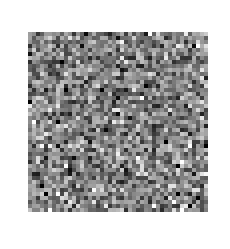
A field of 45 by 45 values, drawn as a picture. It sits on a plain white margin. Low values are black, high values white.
The texture is fine-grained noise. There is no seam. On average the colour sits 50% of the way up the scale. No row or column stands out. The values follow a bell shape. Neither half mirrors the other. No overall slope runs across the table.
